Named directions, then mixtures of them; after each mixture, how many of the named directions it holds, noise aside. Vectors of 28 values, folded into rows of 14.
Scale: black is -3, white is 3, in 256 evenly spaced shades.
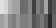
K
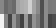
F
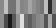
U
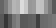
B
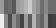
one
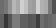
one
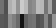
two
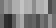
two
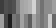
three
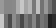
three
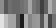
three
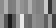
one
